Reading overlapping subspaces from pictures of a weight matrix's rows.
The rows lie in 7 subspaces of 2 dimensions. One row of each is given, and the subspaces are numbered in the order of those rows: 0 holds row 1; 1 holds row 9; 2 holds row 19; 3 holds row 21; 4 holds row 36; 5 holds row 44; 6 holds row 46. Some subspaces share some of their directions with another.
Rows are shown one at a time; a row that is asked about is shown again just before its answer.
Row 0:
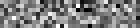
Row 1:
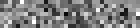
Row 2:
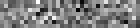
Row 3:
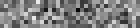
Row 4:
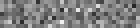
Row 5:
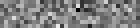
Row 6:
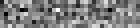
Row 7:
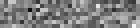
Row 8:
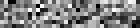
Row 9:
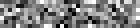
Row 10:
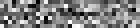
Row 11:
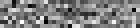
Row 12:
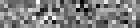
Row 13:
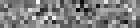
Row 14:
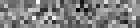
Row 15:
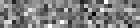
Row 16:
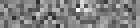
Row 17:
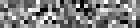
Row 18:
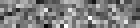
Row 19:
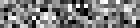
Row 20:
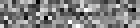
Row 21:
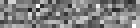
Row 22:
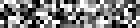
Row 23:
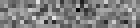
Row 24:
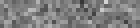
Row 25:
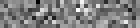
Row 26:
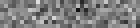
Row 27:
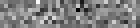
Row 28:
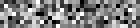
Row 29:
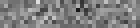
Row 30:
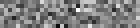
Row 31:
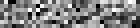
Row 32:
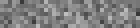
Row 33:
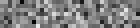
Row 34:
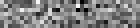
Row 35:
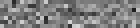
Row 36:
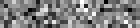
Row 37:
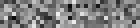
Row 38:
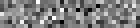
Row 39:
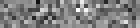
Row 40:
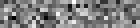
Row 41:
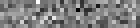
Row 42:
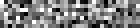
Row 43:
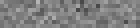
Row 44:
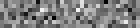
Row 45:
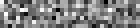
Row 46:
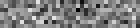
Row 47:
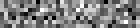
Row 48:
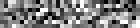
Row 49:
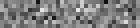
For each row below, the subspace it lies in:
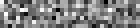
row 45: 5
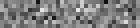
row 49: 5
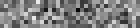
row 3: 0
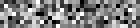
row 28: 2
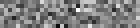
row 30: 1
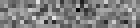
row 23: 6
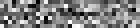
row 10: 6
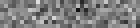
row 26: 6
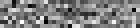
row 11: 6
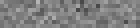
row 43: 0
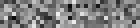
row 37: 2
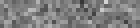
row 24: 4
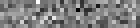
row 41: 4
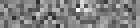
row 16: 1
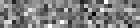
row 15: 4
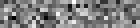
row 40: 2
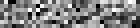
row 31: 3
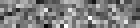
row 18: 1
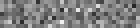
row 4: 4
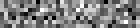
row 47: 5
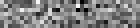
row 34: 5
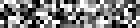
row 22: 2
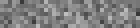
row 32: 0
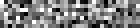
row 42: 5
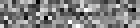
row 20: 6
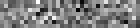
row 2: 3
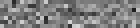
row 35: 6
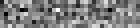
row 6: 5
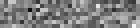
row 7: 3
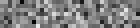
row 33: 0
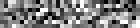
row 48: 3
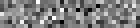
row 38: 4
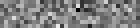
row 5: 1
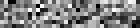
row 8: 3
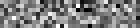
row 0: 1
